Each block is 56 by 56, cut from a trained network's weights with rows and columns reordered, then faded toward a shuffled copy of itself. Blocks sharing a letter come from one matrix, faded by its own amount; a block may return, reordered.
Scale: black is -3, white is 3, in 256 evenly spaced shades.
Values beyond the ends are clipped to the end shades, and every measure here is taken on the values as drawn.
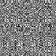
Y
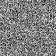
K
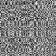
Y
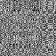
Y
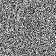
K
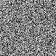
K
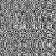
Y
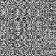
Y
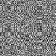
Y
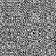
Y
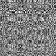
Y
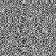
Y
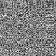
Y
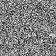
K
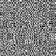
Y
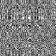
Y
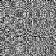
Y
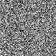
K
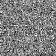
K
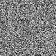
K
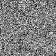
K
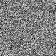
K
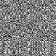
Y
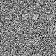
K
